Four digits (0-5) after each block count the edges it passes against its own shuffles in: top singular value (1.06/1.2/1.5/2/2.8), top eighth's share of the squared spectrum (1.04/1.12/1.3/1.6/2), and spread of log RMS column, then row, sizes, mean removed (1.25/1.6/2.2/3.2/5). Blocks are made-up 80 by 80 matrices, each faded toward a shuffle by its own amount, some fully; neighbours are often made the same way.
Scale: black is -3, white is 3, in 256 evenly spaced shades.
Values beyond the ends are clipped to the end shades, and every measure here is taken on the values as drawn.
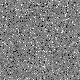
0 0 0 0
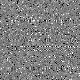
4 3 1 2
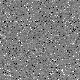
2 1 0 0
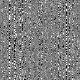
2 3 4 0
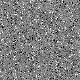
0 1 2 0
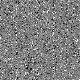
1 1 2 0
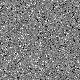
0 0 0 0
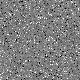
0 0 0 0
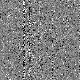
2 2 3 0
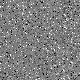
0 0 0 0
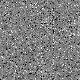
1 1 1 0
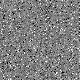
0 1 1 0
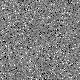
0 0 0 0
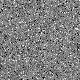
0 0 1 0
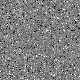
0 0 0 0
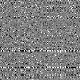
4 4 2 3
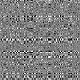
5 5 3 4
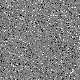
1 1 0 0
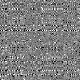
4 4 2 3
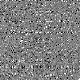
4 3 1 2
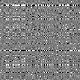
5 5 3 3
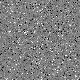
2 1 0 0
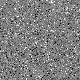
2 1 0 0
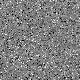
2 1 0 0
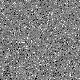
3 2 0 1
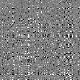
4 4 3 3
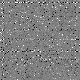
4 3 1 2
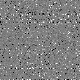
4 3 1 2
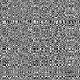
5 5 3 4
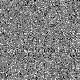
3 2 0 1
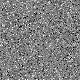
2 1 0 0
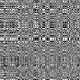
5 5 4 4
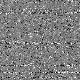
1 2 0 3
